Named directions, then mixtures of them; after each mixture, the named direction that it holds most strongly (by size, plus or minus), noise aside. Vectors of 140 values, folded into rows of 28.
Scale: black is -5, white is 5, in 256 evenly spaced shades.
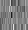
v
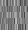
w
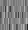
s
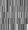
s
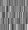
s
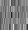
v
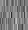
w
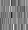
v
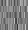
w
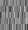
s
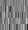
s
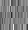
v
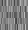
w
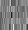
v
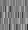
s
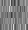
v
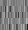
s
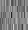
v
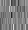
v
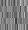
w
